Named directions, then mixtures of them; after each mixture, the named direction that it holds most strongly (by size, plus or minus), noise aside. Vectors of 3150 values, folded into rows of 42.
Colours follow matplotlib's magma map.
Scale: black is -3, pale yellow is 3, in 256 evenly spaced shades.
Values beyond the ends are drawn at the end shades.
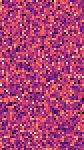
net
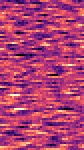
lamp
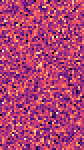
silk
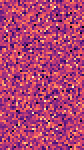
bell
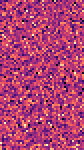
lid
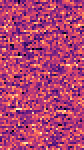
bell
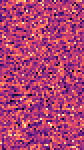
lid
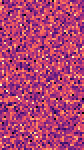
net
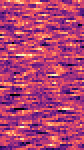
lamp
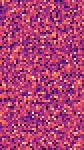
bell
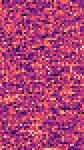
net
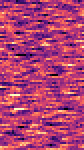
lamp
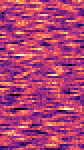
lamp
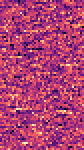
bell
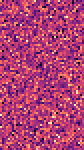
silk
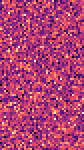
net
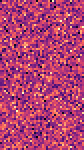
bell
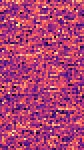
silk
